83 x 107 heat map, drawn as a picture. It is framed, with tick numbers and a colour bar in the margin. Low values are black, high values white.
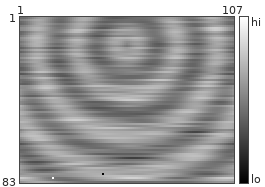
Slope: none. Ninth with the lowest average: top middle. Rings: centred on the top middle. Lone odd cells: 2, 1 higher and 1 lower than their neighbours.
